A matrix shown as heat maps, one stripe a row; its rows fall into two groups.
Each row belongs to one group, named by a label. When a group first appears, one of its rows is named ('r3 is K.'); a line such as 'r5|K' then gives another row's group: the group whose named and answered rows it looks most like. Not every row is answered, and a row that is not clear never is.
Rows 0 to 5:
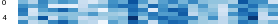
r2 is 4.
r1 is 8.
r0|4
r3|8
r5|4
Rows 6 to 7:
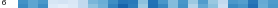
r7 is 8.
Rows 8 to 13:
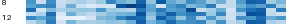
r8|8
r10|8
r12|8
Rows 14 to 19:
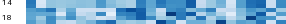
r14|8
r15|8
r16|4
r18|4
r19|8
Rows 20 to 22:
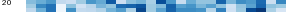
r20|8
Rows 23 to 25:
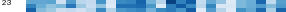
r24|4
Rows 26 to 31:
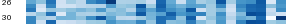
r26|8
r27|8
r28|8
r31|8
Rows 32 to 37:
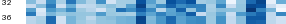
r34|4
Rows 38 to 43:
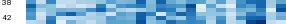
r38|8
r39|8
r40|8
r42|8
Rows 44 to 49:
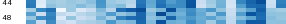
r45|8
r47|8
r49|8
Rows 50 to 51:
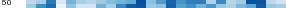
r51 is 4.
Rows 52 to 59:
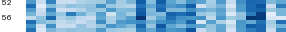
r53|8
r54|8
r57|8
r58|8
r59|8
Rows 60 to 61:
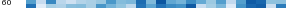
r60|8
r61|8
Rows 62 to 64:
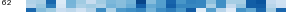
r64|8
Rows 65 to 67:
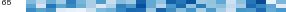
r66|4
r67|8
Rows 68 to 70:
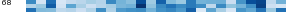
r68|8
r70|8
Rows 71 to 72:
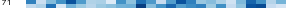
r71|4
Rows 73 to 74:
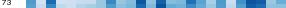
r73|8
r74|8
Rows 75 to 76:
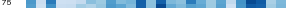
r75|8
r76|8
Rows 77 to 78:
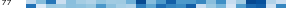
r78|8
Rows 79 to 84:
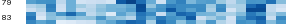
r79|4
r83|8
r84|8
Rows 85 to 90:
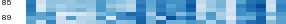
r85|8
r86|8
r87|8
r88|8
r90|8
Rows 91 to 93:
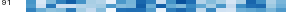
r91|4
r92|8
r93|4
